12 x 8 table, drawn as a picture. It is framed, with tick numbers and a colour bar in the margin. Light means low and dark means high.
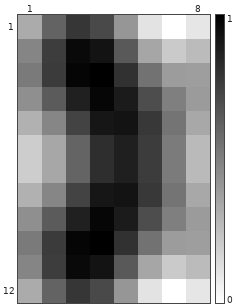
The top and bottom halves mirror each other. On average the colour sits 60% of the way up the scale. No lone cell stands out from its neighbours. The centre is the smoothest part.
